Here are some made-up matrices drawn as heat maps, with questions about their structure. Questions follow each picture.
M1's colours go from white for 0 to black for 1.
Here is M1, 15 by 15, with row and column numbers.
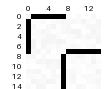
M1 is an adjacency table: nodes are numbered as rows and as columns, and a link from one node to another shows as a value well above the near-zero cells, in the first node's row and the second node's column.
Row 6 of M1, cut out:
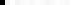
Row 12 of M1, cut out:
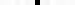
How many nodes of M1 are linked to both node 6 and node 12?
0
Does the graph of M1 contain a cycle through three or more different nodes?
no
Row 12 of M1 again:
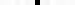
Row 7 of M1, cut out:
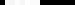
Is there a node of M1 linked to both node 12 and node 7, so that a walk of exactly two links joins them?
no
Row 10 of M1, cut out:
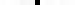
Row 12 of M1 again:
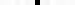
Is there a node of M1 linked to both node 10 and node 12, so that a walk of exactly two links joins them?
yes
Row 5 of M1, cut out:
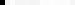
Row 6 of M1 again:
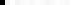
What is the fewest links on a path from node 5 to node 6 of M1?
2
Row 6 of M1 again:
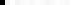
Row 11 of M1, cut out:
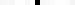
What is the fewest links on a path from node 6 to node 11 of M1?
3
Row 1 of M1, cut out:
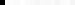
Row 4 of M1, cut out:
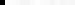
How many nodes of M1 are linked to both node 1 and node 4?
1
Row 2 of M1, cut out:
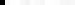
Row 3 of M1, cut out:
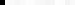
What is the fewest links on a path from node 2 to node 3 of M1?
2
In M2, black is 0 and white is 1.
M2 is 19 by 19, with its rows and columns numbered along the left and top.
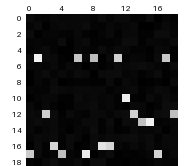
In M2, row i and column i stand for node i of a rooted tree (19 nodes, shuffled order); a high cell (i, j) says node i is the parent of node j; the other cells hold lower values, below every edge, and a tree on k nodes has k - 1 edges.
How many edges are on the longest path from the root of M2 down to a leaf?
6
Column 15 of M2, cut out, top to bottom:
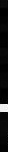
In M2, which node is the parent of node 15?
13
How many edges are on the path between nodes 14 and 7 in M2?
6
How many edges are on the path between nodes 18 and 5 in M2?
5
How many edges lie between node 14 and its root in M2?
6
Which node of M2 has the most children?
5
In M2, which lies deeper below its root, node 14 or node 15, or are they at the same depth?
the same depth
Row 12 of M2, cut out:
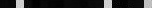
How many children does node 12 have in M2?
3
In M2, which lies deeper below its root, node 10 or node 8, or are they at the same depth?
node 10
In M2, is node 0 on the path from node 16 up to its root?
no
